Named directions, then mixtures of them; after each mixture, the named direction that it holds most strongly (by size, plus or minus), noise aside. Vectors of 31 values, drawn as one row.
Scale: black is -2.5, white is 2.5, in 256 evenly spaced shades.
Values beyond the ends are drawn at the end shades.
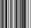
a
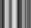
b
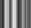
b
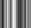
b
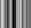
b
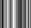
b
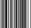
a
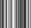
a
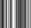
a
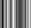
a
